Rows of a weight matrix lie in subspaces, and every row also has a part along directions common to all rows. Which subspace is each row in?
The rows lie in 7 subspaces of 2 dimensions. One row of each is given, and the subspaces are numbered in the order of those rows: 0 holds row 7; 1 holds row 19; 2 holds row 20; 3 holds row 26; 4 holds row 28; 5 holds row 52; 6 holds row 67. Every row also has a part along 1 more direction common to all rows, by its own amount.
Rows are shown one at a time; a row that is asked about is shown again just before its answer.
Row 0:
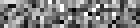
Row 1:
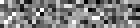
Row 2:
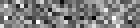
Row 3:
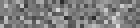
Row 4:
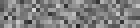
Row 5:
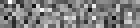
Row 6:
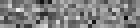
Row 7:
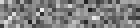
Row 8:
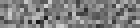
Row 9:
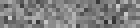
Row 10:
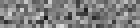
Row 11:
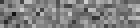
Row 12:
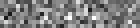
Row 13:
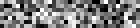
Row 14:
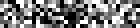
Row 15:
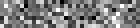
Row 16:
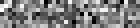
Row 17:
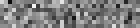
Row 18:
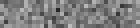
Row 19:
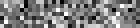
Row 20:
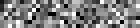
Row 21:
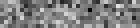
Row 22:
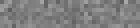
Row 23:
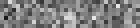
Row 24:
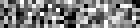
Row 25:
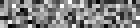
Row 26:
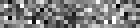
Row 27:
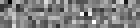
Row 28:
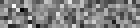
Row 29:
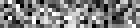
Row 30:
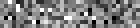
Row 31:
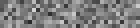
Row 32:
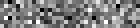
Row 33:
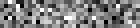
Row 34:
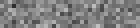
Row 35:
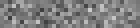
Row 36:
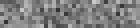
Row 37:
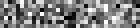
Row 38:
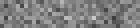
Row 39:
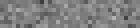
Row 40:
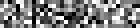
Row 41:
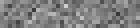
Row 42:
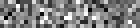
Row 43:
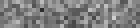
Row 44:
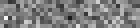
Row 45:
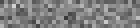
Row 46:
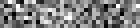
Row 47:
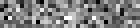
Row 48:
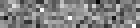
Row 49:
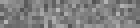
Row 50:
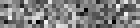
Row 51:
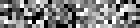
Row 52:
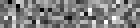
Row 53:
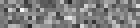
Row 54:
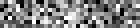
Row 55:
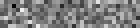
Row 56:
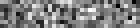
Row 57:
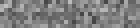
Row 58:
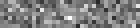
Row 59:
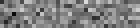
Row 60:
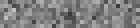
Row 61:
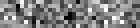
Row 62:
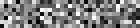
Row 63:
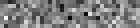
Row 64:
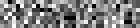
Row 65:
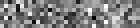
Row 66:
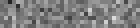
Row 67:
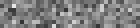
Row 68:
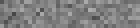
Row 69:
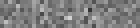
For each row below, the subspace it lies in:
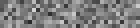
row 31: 2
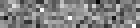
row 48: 4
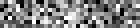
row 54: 5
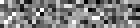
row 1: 0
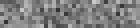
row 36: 1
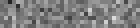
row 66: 5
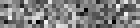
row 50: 3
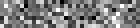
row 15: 1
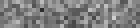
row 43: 2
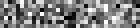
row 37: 1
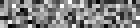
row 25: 4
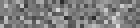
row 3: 1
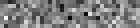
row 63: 2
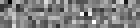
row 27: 5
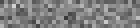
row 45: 4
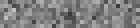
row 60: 6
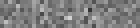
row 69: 3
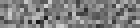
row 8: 3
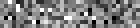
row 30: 5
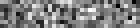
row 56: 1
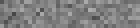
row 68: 0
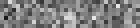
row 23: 6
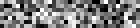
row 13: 5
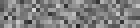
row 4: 2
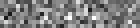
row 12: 3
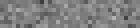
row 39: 5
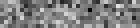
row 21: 1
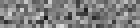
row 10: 3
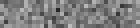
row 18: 1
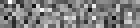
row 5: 6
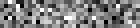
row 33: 6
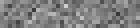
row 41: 2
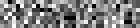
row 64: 6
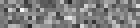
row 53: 4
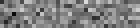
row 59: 0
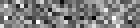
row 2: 1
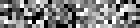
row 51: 3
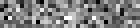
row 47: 5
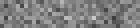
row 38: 1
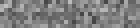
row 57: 5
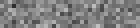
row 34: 6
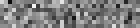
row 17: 6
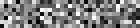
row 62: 0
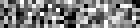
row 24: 1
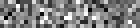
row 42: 3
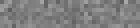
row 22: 5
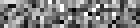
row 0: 2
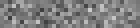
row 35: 6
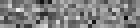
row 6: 5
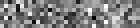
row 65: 4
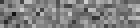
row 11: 0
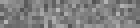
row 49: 1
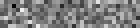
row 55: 4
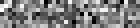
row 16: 5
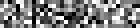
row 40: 3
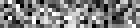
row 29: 2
